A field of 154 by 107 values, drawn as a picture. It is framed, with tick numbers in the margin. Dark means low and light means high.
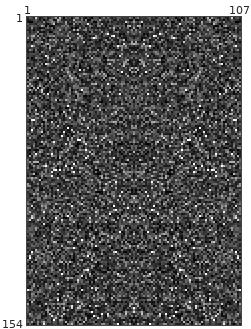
Grain: fine. Seam: none. Odd rows or columns: none. Slope: none. Average level on the scale: 30%. Mirror symmetry: left to right. Histogram: skewed, a long tail of high values.
